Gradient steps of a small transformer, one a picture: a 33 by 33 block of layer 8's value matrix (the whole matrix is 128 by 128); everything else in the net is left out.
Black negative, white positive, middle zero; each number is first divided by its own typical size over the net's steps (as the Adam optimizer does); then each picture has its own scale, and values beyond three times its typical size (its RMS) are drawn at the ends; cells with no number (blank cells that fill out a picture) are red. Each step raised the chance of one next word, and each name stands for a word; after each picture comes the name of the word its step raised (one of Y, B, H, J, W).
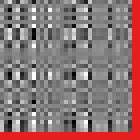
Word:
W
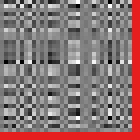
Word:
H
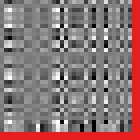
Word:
W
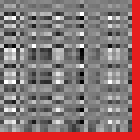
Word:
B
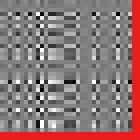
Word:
B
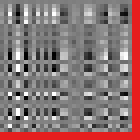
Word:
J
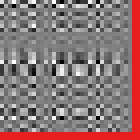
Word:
H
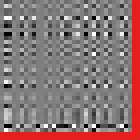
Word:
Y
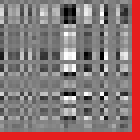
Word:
J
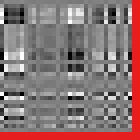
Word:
J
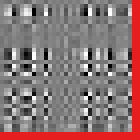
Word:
J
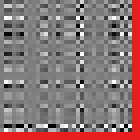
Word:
Y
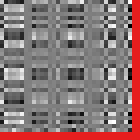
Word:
W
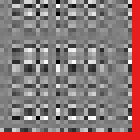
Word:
H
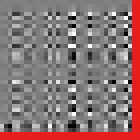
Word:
B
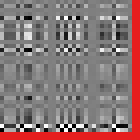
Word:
Y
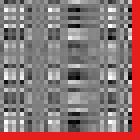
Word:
W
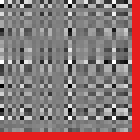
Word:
H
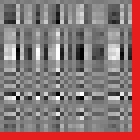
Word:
J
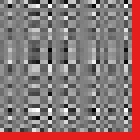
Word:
H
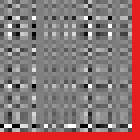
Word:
Y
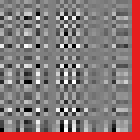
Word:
B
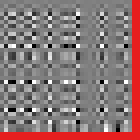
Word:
B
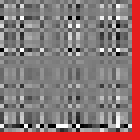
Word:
Y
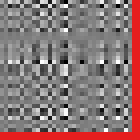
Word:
H
